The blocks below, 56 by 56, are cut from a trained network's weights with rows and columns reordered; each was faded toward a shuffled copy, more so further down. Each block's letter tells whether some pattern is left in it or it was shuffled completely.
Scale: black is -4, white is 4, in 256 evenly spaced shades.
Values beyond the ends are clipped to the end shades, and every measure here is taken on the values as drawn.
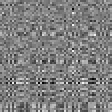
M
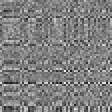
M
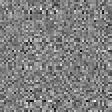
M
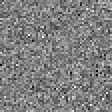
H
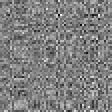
M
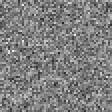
H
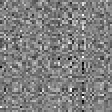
M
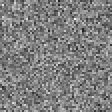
H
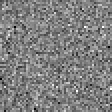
H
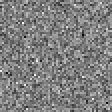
H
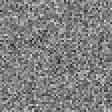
H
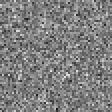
H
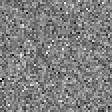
H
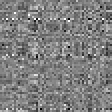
M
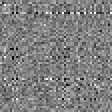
M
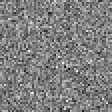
H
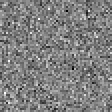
H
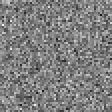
H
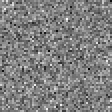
H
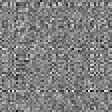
M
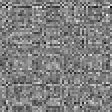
M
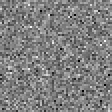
H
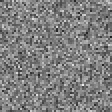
H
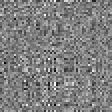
M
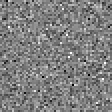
H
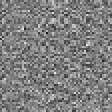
M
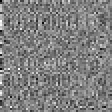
M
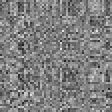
M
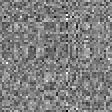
M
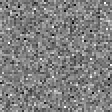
H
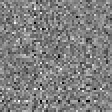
M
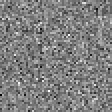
H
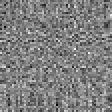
M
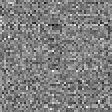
M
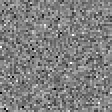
H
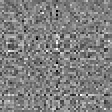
M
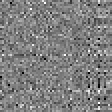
M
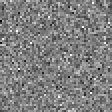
H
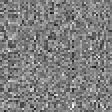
M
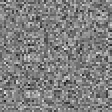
M
